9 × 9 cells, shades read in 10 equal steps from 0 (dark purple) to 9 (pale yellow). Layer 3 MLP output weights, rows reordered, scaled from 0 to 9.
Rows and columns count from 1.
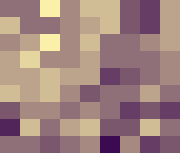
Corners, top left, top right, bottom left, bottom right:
4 6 4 3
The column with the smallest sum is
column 7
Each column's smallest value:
1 4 3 4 3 0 2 2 2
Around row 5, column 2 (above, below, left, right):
8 6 6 7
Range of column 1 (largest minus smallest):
6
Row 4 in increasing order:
4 4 4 5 5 5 6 6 8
